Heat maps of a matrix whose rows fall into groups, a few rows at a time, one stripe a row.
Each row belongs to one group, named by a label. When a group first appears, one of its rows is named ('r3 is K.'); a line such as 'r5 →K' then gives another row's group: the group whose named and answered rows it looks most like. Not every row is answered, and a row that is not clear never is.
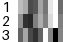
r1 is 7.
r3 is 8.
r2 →7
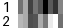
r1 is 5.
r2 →7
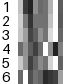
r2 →7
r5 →7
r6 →5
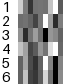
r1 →7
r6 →8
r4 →7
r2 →8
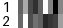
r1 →8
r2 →5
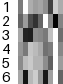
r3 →7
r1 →5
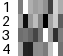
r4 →7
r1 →5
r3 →8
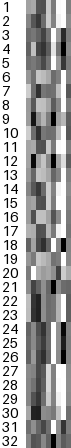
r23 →7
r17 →7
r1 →7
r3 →8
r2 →7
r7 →7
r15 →7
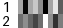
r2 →8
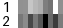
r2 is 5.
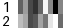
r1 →8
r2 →7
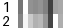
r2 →5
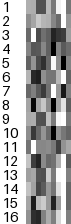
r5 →8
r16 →7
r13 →7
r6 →7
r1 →7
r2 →5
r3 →5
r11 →5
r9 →7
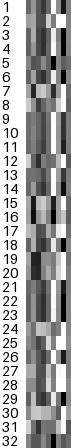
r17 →7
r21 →8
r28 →7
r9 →8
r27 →7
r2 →7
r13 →8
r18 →8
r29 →8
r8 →7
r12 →7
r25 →7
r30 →5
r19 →7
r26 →8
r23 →8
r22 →8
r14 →8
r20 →7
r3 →8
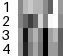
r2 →7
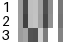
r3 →7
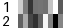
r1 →7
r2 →8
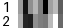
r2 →7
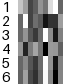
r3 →8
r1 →7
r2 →5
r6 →8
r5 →8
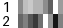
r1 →5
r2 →8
